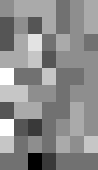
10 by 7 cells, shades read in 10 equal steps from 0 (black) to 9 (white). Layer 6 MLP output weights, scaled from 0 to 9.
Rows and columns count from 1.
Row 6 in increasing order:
4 5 5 5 5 7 7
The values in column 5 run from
4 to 6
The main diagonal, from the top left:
5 5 8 3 4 5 5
